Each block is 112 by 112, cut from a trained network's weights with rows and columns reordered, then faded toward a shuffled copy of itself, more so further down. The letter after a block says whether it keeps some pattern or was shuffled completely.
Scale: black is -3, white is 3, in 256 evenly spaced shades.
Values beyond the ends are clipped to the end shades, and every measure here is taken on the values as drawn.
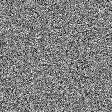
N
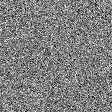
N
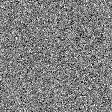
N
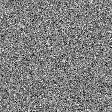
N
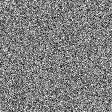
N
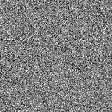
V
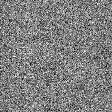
V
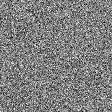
N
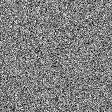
N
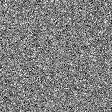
N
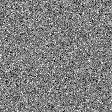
N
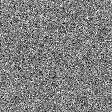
N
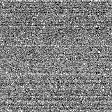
V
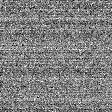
V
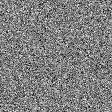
N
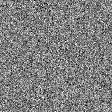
V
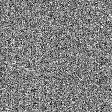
V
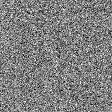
V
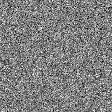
V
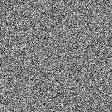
V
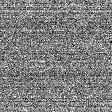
V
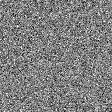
N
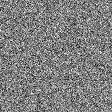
V
